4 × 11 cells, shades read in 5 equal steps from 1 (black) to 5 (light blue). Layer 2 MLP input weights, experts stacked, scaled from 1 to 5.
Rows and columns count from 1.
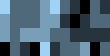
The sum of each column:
14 12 12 11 17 14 11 8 9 9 10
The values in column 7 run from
2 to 3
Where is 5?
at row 1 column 1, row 1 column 6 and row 4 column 5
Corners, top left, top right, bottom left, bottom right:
5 2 1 3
